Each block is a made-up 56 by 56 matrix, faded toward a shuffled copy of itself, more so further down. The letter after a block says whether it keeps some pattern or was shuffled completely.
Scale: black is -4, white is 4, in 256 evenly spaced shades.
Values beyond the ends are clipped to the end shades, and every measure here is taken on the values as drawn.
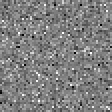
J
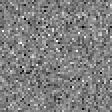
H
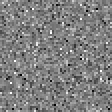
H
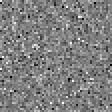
H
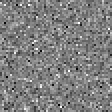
J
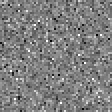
H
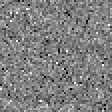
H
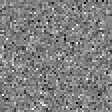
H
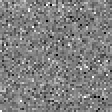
H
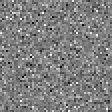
H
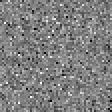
J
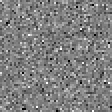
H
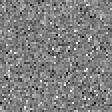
J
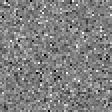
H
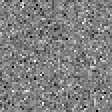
J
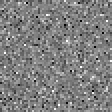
J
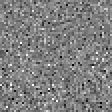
J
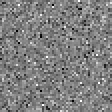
J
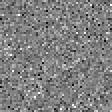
J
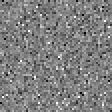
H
